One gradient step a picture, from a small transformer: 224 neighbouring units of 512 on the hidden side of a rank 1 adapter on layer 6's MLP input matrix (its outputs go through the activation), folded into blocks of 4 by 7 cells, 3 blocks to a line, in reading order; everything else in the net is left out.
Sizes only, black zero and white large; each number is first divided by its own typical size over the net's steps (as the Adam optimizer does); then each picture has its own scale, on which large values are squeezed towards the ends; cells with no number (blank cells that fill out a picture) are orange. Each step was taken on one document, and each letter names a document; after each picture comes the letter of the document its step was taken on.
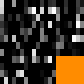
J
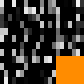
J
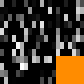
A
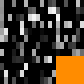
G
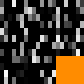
J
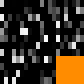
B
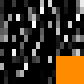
J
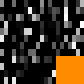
B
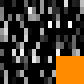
J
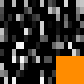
A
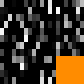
A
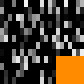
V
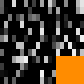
V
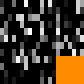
V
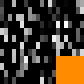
V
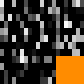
B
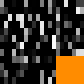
V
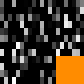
A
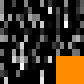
A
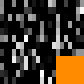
V
